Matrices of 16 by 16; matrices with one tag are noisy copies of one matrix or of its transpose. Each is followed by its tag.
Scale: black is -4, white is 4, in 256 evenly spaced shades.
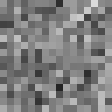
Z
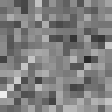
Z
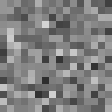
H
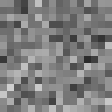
Z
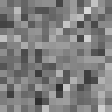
Z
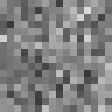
Z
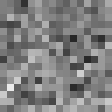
Z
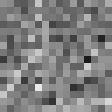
Z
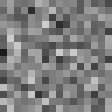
H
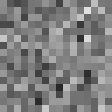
Z
